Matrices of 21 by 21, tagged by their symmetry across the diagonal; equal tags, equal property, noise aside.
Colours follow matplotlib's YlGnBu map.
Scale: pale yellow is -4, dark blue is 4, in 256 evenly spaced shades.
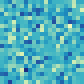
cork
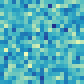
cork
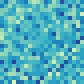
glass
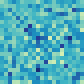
glass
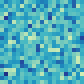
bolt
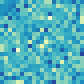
glass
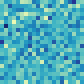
bolt
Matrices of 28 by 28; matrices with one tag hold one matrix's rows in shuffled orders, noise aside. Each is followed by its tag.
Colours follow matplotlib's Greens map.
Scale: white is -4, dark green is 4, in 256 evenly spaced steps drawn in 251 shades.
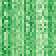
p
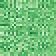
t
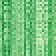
p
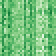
p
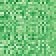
t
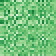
t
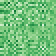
t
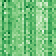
p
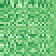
t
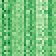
p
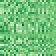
t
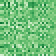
t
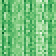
p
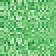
t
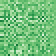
t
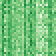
p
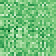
t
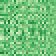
t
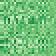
t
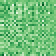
t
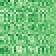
t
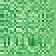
t
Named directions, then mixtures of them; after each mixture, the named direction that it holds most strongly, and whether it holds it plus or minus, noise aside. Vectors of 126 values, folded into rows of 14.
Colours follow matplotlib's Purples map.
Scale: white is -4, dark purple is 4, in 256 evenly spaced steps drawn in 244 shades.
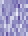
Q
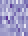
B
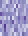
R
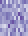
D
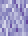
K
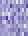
B, plus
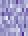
B, minus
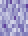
D, minus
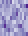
Q, minus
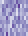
Q, plus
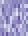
Q, plus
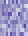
D, plus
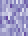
B, plus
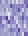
B, plus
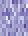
B, minus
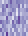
Q, plus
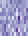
R, plus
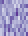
Q, minus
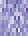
D, minus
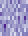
R, plus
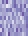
K, plus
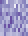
Q, minus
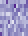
R, minus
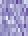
B, minus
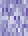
B, minus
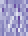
Q, plus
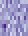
D, minus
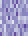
R, minus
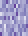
R, minus
